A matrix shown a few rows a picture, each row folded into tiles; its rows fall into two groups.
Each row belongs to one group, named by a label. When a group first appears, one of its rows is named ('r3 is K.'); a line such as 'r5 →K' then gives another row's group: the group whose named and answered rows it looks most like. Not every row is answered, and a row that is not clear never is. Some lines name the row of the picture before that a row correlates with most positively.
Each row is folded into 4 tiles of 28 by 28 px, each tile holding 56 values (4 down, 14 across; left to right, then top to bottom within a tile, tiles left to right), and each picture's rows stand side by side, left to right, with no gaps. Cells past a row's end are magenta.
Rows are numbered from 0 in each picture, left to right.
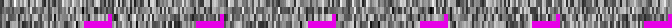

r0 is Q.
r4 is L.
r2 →Q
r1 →L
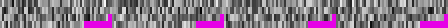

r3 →Q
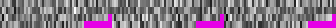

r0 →Q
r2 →Q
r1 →L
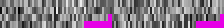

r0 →Q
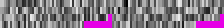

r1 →Q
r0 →L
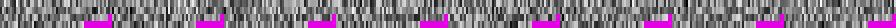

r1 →Q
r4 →L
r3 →L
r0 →Q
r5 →Q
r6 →Q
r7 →Q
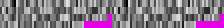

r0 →Q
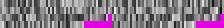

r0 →L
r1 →Q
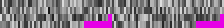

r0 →L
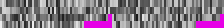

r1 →L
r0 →L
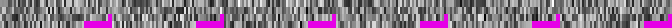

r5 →L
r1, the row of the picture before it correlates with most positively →1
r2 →Q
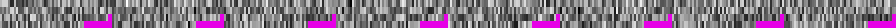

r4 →L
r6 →L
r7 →L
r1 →Q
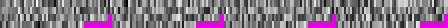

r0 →Q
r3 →L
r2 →Q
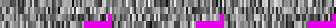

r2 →L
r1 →Q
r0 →L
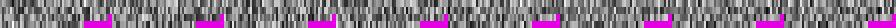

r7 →Q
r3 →L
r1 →L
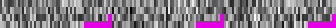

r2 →L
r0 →L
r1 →Q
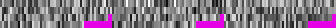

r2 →L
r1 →Q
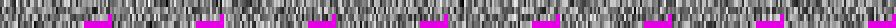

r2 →L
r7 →L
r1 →Q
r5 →L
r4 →Q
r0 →Q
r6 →Q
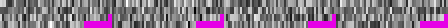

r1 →Q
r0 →L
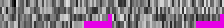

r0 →Q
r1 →L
